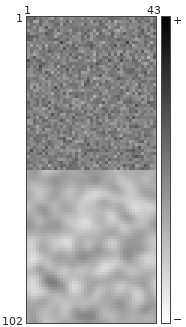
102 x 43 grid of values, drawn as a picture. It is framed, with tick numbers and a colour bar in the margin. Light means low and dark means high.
It is made of 2 by 1 panels. Panel 1,1: middling, fine-grained. Panel 2,1: low, blotchy.
